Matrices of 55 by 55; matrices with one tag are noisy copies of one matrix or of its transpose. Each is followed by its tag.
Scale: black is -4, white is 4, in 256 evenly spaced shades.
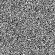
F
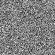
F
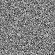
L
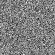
F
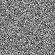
L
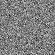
L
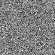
F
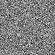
L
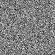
L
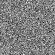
F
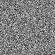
L
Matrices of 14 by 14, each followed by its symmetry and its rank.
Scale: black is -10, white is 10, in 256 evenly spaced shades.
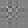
symmetric, rank one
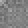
symmetric, rank three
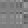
neither, rank one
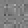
antisymmetric, rank two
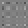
symmetric, rank one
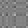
symmetric, rank one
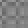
symmetric, rank one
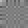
symmetric, rank one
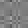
neither, rank one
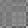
symmetric, rank one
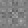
symmetric, rank three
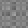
symmetric, rank one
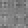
antisymmetric, rank two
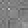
symmetric, rank three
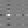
neither, rank one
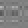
neither, rank one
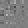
antisymmetric, rank two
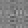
antisymmetric, rank two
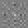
symmetric, rank three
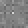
symmetric, rank three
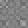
symmetric, rank three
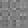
antisymmetric, rank two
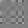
symmetric, rank one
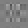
neither, rank one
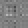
antisymmetric, rank two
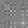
symmetric, rank three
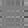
neither, rank one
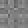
antisymmetric, rank two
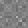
symmetric, rank three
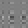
neither, rank one
